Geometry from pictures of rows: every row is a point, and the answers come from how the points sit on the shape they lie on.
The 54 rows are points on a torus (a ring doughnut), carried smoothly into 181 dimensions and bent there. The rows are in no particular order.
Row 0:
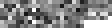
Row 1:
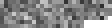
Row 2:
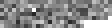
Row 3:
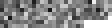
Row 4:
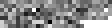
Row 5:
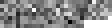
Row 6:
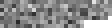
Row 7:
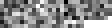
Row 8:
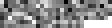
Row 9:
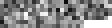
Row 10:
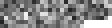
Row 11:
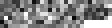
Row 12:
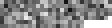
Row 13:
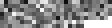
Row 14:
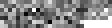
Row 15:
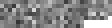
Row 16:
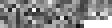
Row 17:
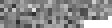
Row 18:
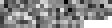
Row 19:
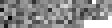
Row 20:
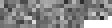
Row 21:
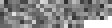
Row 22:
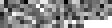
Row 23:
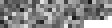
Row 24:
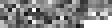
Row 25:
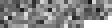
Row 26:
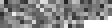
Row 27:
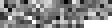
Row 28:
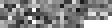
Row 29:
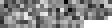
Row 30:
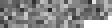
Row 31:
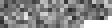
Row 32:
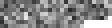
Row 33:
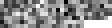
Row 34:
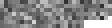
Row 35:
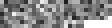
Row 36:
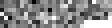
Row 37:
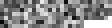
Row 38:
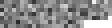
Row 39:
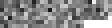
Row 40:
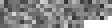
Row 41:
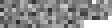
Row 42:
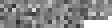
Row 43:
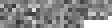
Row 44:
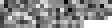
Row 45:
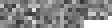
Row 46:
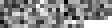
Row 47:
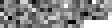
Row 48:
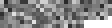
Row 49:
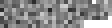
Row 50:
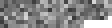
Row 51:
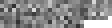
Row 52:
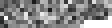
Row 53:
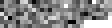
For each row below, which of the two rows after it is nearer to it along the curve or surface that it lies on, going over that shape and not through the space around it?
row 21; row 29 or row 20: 20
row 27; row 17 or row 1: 1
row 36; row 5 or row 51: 51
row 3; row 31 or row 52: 31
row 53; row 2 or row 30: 2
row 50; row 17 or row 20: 20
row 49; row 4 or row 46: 4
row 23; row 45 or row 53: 45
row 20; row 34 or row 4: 34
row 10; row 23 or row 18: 18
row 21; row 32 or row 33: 32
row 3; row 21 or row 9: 21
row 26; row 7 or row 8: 7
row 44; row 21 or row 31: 31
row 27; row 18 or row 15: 18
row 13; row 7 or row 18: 7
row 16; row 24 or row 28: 24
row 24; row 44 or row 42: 42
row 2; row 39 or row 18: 39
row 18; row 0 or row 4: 0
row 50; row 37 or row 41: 41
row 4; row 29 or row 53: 53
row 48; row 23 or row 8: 23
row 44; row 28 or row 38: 28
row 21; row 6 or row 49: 49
